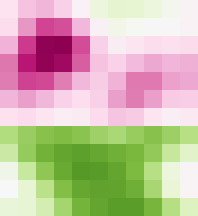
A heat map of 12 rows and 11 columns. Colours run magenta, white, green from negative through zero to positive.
The bottom part is higher, past a seam about 60% of the way down. The top left is the ninth with the lowest average. The bottom middle is the calmest part. The bottom middle is the ninth with the highest average.
